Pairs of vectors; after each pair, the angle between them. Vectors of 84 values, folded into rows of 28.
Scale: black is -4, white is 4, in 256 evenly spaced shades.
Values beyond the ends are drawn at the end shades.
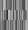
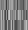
partly aligned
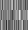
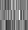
partly aligned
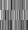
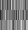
nearly opposite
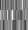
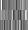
partly aligned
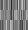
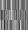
partly opposed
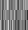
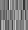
partly opposed
